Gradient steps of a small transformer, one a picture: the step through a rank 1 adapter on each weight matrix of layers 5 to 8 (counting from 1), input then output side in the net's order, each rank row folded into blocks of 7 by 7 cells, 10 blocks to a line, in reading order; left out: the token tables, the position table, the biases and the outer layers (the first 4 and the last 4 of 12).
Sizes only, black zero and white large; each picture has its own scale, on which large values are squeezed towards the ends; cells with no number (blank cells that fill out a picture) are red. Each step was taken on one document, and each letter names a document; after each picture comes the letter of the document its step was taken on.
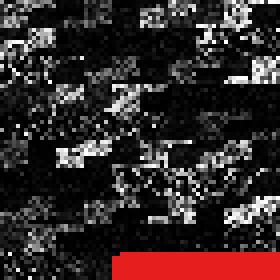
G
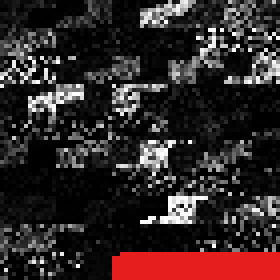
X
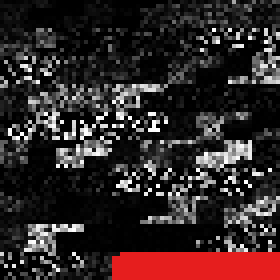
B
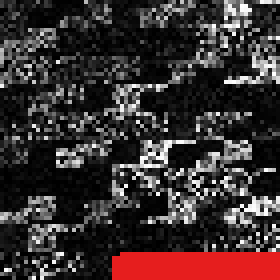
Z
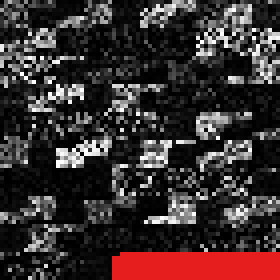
Z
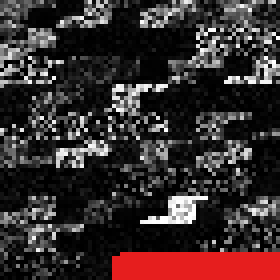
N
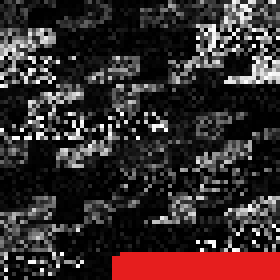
X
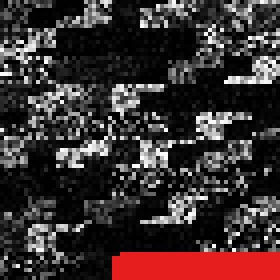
N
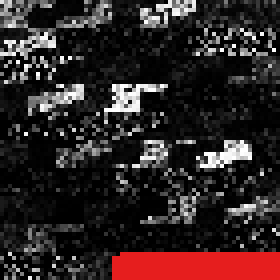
G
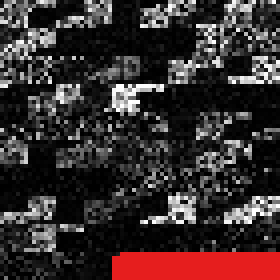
N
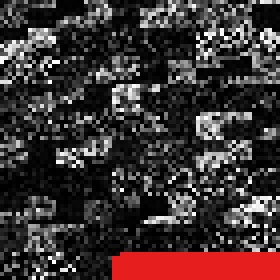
Z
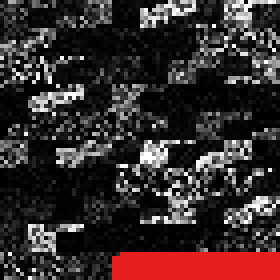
G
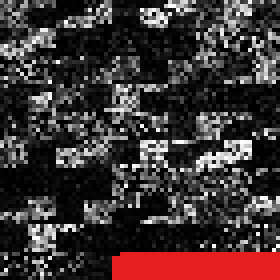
Z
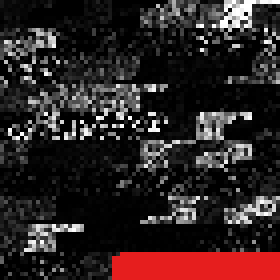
B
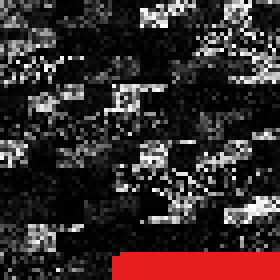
G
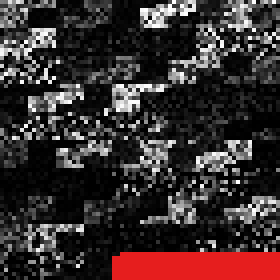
X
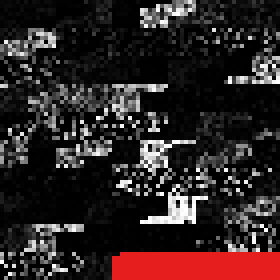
B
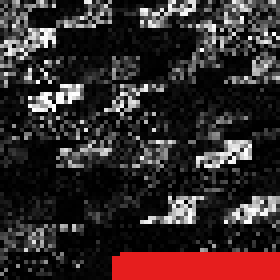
X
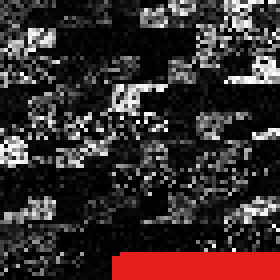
N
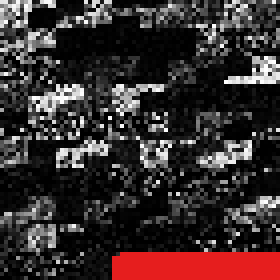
N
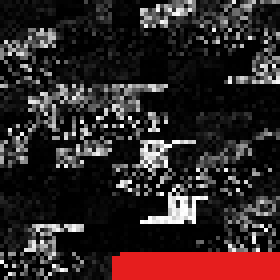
B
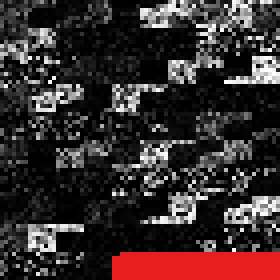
N
